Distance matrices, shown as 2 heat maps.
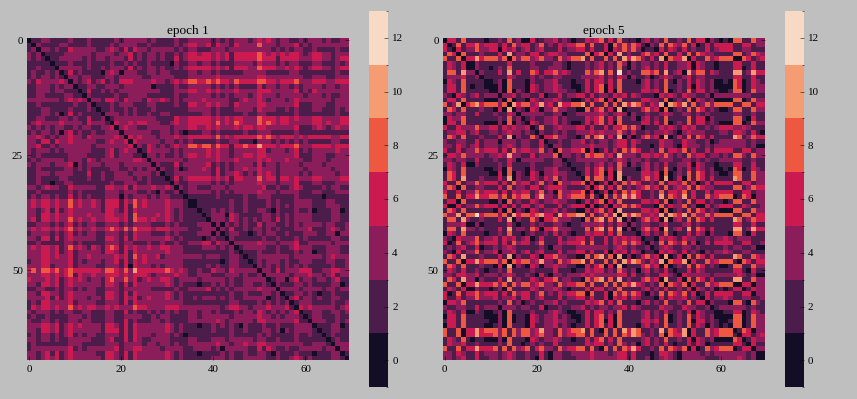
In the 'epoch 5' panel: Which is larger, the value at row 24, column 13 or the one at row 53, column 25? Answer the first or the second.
the second
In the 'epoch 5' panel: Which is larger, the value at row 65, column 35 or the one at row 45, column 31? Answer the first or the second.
the second
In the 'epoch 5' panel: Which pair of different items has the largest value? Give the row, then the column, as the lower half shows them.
38, 7
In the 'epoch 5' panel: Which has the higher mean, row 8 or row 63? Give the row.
63
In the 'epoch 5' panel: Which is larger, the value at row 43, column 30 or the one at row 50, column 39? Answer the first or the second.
the first
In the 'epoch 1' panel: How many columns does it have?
70
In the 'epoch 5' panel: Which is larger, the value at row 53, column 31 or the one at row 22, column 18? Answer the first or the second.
the second
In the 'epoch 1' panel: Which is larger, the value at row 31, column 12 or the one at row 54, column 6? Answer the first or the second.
the second
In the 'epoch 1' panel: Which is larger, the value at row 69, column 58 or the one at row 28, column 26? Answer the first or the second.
the first
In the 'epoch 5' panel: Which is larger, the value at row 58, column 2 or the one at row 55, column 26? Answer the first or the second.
the second
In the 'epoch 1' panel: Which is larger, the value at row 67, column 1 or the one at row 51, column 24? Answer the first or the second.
the second
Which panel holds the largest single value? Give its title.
epoch 5
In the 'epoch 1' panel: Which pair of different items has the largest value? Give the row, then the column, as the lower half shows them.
50, 23
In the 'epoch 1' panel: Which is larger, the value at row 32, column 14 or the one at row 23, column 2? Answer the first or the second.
the second
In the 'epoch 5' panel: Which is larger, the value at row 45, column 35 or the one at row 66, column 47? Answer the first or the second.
the first
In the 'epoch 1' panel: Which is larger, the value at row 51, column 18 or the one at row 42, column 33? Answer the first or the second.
the first
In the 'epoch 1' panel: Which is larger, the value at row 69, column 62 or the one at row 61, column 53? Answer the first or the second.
the second
